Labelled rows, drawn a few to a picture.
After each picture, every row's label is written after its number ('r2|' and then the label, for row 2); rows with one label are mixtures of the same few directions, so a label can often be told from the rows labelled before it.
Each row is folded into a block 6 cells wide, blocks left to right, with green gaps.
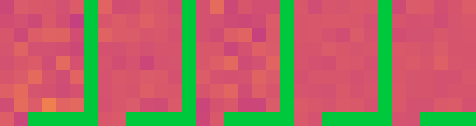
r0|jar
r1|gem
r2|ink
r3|ink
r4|gem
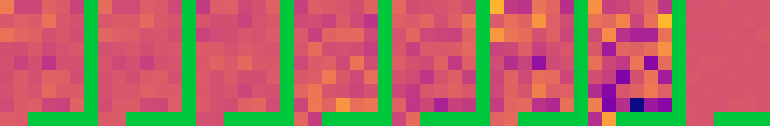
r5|gem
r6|gem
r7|gem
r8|jar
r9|jar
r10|gem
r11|jar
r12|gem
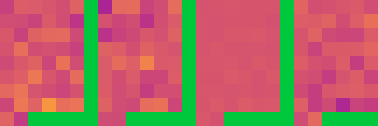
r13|jar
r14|gem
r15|jar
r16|jar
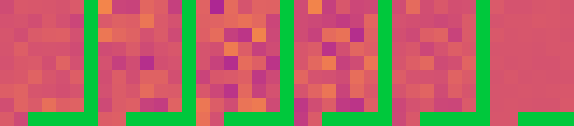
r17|jar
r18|gem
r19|ink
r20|ink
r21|ink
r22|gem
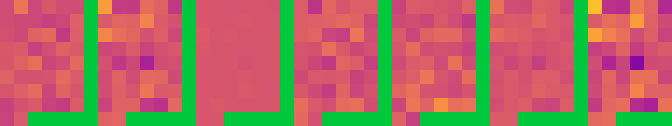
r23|ink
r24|gem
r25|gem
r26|ink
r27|jar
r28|gem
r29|gem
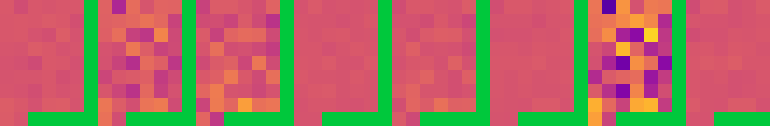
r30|ink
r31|ink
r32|jar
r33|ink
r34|jar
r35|gem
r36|ink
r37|gem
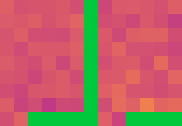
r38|jar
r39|jar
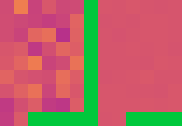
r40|ink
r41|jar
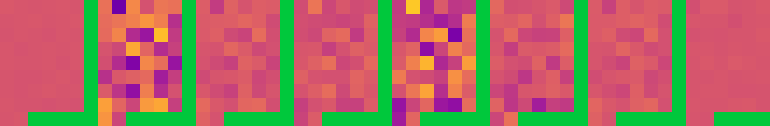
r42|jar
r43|ink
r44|ink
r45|ink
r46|ink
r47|jar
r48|ink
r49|gem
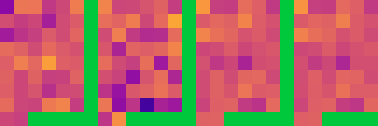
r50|gem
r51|jar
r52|gem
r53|gem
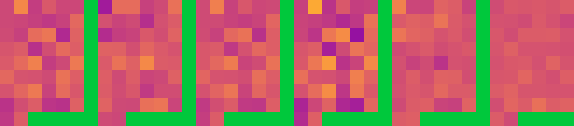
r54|ink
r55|gem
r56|ink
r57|ink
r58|gem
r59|jar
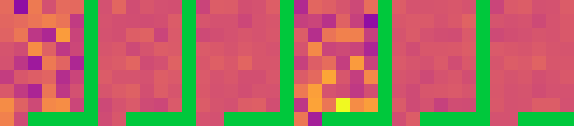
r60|ink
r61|ink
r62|gem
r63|jar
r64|jar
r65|gem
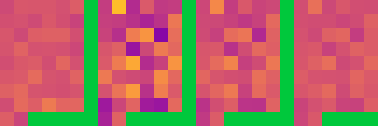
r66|jar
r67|ink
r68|ink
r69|ink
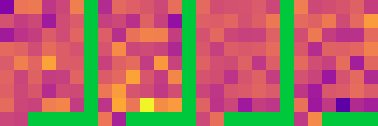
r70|gem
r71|jar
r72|jar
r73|jar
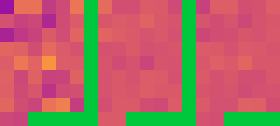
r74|gem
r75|gem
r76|gem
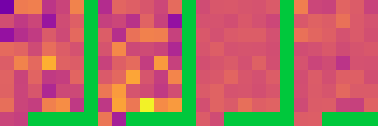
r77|gem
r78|jar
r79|jar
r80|gem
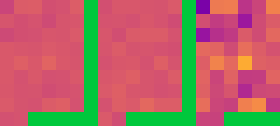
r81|gem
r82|jar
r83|gem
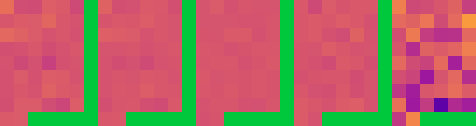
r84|gem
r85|gem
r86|ink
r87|ink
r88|jar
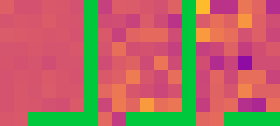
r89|gem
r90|jar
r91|gem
